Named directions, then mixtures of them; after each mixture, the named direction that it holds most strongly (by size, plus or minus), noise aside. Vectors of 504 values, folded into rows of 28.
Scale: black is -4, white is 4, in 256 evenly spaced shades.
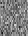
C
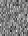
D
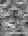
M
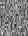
C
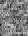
M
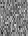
C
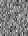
D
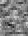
M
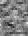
M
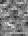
M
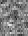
M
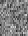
D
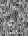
D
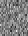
D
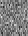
C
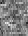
M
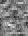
M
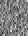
D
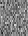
C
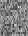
C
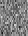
C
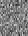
D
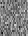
C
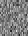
D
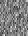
D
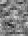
M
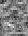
M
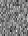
D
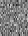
D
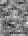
M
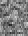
M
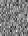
D
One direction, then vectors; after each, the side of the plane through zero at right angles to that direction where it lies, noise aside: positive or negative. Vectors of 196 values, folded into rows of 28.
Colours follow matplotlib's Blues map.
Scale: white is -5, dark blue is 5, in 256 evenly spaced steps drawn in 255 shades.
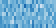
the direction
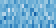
positive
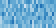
negative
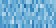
positive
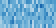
negative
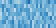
negative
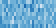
positive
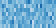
negative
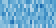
negative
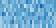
negative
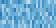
positive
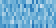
positive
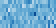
negative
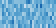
negative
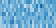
negative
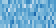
negative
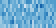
negative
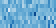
negative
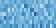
positive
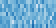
positive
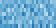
positive
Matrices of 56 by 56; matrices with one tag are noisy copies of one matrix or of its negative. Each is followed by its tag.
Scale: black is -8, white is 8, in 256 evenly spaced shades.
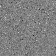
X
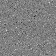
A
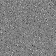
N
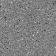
X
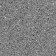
X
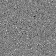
A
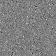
N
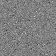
A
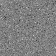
X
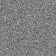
X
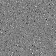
N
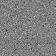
A
